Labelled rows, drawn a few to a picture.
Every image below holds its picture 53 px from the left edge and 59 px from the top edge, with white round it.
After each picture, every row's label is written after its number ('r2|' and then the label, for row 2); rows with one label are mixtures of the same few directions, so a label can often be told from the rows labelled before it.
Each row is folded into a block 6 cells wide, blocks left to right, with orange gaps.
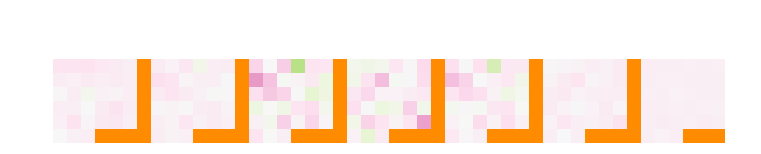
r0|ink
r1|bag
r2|bag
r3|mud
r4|bag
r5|mud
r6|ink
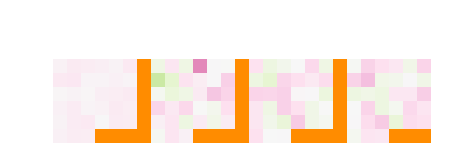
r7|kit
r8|bag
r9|kit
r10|kit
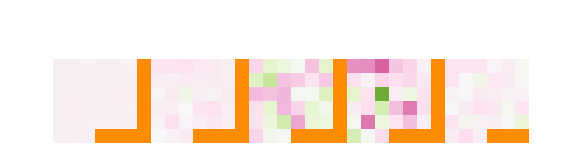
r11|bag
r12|ink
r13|kit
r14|ink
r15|mud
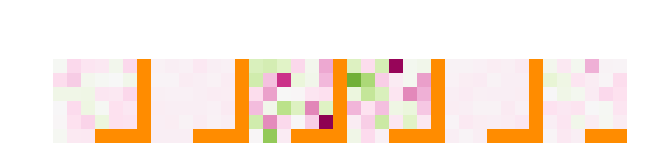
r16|kit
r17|bag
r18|mud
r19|bag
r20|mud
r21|bag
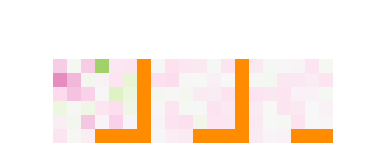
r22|bag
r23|kit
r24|kit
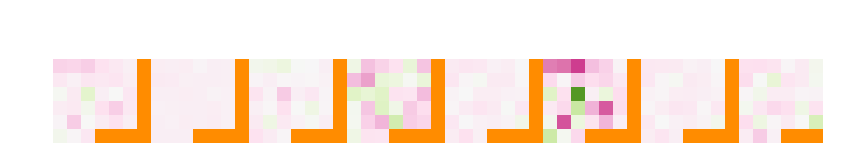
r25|ink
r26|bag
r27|ink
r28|kit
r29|mud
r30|ink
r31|mud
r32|mud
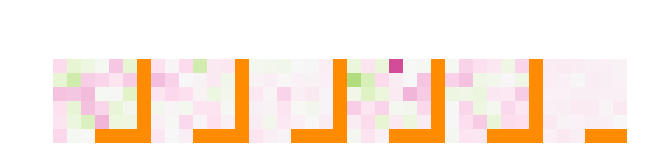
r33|kit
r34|bag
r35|ink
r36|bag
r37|kit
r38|mud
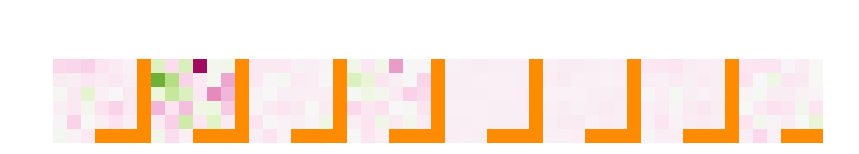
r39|ink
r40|bag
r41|mud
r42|bag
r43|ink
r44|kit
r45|ink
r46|mud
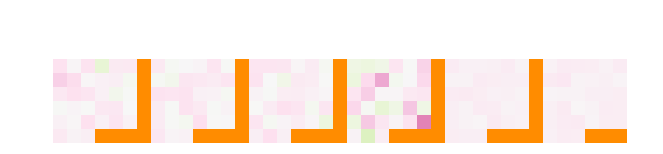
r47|bag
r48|kit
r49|mud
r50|mud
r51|kit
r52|kit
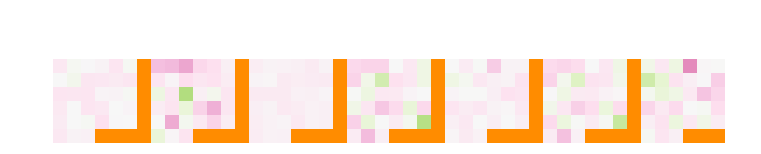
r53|kit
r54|ink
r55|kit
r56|mud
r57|bag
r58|mud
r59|bag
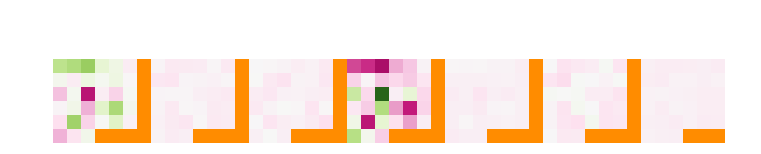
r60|ink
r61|kit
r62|mud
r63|ink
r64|ink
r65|kit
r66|kit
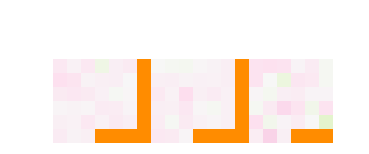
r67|bag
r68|ink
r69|mud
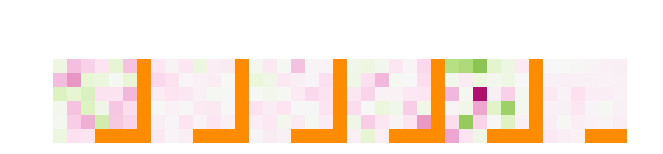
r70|kit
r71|bag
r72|bag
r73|mud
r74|ink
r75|ink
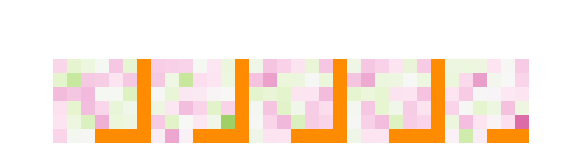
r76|kit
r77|mud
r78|kit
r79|kit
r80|mud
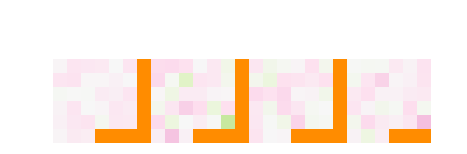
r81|kit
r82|mud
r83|kit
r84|mud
